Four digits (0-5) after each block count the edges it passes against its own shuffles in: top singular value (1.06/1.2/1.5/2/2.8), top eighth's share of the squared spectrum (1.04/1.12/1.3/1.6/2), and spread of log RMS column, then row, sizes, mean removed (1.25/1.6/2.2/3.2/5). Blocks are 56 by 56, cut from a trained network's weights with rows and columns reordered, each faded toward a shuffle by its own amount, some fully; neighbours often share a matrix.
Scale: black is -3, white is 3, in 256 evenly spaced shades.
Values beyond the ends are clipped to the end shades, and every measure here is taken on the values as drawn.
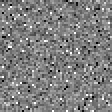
1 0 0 0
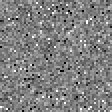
0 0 0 0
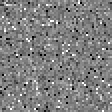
0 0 0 0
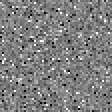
1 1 0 0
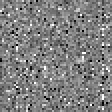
2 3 2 1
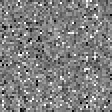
1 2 2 0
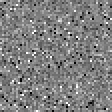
0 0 0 0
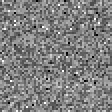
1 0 0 0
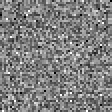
1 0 0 0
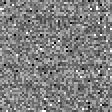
1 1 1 0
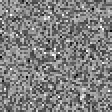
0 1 0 0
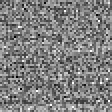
2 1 0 0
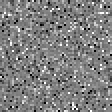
0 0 0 0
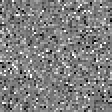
0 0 0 0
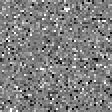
1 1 0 0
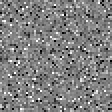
0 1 0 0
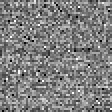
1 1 0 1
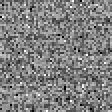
1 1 0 0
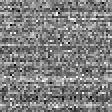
3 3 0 1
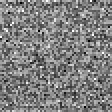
1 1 0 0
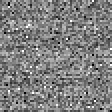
2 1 0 0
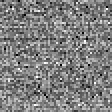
2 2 0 0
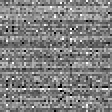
4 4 2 1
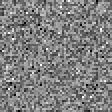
0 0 0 0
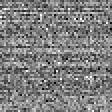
3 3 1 1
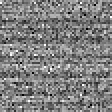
3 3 0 0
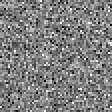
2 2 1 0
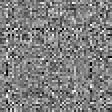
4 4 2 2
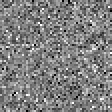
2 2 0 0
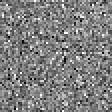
3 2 1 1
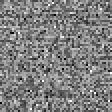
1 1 0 0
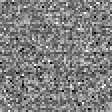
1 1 0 0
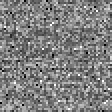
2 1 0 0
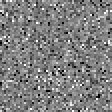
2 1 0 1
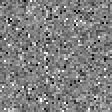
1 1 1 0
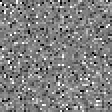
1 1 0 0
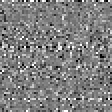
3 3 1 3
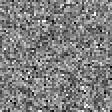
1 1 0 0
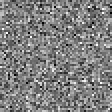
2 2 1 1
